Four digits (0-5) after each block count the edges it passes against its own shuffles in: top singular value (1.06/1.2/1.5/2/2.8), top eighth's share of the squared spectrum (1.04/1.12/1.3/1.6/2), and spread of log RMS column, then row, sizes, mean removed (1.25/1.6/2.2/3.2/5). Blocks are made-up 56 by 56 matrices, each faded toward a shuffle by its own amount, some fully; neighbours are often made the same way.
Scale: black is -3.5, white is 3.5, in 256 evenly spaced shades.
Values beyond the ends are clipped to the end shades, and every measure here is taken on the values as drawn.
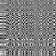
5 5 4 4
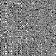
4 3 2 1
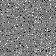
3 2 0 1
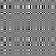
5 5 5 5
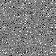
3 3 1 1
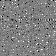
2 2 0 1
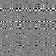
4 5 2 3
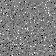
1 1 0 0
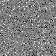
3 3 0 1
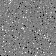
0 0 0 0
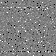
3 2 0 1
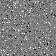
0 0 0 0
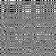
5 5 2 4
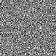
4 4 2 2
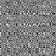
4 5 3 3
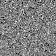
0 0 0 0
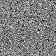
0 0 0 0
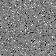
1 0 0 0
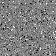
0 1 0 1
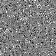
0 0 0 1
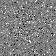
1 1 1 0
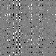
4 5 3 2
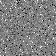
0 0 0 0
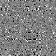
3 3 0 2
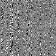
2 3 3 0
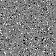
0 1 1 0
